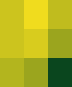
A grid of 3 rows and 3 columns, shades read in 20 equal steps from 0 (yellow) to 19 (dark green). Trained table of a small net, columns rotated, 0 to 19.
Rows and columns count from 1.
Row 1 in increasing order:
0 3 4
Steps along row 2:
down up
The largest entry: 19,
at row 3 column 3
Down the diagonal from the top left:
3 2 19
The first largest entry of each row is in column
3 3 3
